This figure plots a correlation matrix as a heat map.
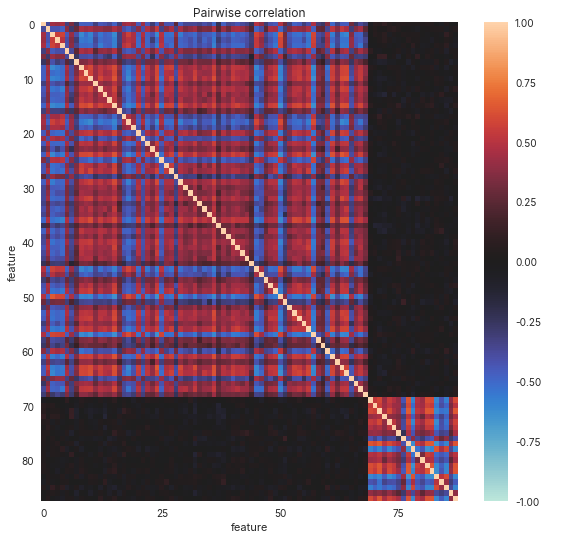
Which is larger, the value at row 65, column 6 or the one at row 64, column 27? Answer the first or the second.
the second
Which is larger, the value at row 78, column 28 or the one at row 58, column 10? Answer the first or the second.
the second
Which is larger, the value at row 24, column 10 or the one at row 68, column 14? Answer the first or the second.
the first
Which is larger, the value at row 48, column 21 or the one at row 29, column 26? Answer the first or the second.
the second
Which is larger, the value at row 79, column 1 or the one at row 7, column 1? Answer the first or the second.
the second
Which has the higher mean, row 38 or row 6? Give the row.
38
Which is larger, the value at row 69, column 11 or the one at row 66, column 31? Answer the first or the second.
the second
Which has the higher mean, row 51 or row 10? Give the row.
10
